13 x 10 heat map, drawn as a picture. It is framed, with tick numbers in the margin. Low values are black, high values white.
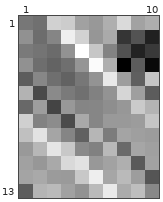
Odd patch: lower, in the top right. Ninth with the lowest average: top right. Grain: diagonal, down to the right. Mirror symmetry: none.
